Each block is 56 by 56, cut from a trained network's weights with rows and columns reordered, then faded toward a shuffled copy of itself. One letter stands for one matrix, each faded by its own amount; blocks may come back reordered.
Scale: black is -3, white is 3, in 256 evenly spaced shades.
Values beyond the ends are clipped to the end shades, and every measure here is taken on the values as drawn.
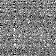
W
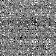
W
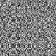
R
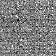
W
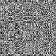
R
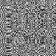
R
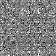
W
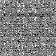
W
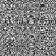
R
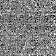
W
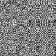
R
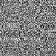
R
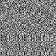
R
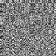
R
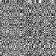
R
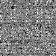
W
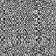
R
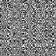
R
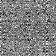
W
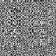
R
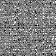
W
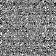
W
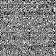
W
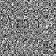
R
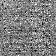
W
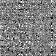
W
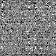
W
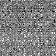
W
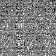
W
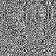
R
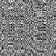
R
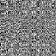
R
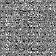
W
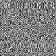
R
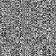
R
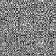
R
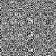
R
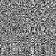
R
